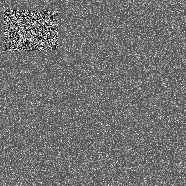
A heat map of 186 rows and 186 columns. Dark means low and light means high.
Grain: fine. Roughest part: top left. Odd patch: rougher, in the top left. Slope: none.
